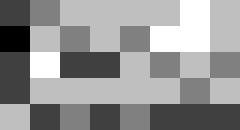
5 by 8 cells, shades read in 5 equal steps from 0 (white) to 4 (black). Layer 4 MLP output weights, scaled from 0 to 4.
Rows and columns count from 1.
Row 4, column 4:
1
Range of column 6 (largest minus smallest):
3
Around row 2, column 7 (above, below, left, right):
0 1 0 1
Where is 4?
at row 2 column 1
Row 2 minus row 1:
1 -1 1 0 1 -1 0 0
